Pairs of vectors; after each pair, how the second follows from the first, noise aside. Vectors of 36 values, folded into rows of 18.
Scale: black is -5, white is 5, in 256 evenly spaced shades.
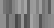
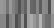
sign-scrambled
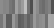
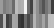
scaled up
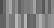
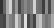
scaled up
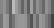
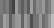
sign-scrambled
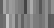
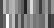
scaled up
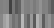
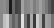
scaled up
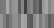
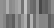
sign-scrambled
